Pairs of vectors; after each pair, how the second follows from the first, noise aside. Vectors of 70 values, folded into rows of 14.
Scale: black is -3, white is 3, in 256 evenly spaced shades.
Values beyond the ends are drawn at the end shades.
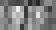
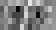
negated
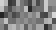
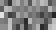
reversed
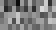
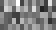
negated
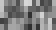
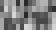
reversed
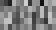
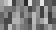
negated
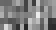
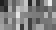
reversed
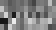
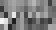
negated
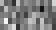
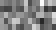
shuffled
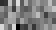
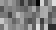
reversed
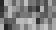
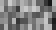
reversed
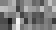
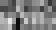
negated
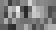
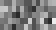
shuffled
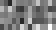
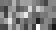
shuffled
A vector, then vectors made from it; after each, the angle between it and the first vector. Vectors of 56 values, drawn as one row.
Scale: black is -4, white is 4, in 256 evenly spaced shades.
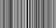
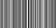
nearly opposite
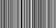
partly aligned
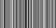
partly opposed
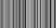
partly opposed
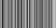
partly aligned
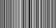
orthogonal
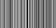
nearly parallel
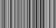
partly aligned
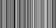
orthogonal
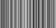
partly aligned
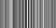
nearly opposite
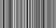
nearly parallel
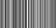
nearly opposite
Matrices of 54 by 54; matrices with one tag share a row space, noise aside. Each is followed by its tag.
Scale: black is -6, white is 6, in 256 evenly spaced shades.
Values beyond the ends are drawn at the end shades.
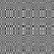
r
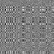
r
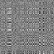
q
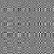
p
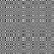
r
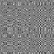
p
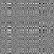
q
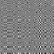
p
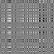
q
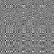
r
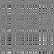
q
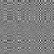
p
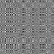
r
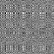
r
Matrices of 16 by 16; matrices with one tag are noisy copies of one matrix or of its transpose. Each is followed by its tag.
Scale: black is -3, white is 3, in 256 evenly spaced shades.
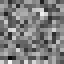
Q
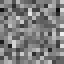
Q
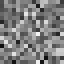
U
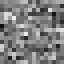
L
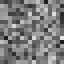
U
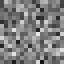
U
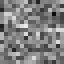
L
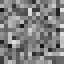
Q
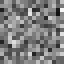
Q
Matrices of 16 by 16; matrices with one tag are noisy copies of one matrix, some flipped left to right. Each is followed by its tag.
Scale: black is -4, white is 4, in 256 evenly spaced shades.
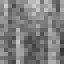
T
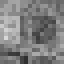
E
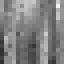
T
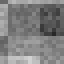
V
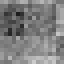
V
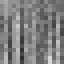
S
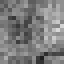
E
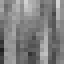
T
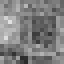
E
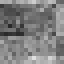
V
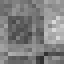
E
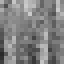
T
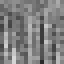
S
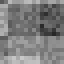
V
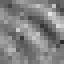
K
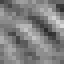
K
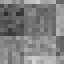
V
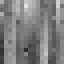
T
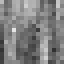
T
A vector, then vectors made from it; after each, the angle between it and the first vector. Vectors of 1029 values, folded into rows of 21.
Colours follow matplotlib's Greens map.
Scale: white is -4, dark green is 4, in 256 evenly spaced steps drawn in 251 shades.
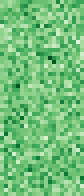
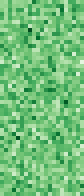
orthogonal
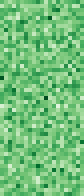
orthogonal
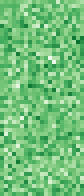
nearly opposite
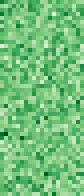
orthogonal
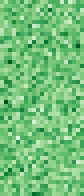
orthogonal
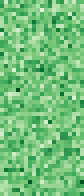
orthogonal
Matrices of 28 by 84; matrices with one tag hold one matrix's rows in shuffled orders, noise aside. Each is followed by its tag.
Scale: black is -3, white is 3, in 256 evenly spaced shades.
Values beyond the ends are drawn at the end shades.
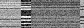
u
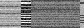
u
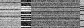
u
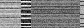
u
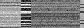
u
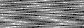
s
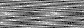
s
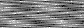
s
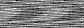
s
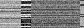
u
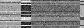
u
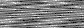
s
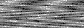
s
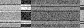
u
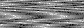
s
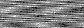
s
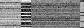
u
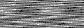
s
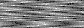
s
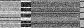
u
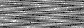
s
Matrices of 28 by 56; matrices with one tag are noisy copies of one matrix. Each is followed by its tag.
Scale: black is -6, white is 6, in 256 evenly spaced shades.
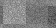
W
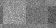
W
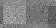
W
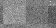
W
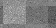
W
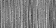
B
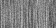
B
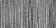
B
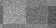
W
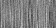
B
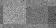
W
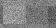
W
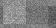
W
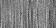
B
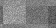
W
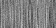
B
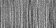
B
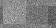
W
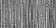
B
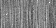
B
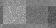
W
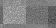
W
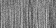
B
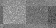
W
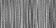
B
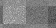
W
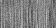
B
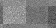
W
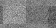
W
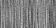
B
